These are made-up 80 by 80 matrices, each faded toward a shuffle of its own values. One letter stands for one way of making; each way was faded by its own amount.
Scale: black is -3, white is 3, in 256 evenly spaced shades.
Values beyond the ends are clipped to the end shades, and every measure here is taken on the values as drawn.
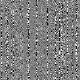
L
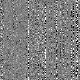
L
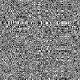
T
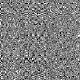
T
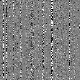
L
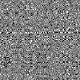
T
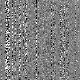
L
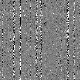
L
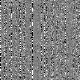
L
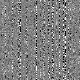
L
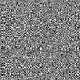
T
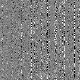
L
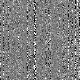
L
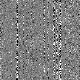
L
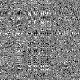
T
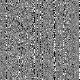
L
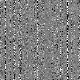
L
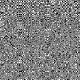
T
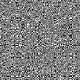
T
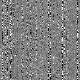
L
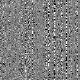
L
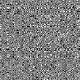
T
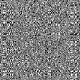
T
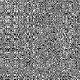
T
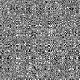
T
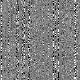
L
